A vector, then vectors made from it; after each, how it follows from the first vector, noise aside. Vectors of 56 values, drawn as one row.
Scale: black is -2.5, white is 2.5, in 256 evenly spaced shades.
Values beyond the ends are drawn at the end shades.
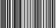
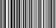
sign-scrambled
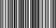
wrapped around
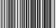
wrapped around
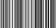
reversed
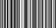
sign-scrambled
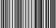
reversed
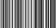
reversed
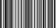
wrapped around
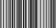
wrapped around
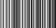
wrapped around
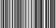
reversed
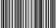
reversed
